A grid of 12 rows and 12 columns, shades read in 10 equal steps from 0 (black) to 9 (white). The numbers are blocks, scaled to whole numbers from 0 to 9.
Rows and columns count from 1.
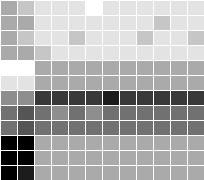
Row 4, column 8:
8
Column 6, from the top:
9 8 8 8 6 6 2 5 4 6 6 6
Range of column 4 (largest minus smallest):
6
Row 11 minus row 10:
0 0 0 0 0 0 0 0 0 0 0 0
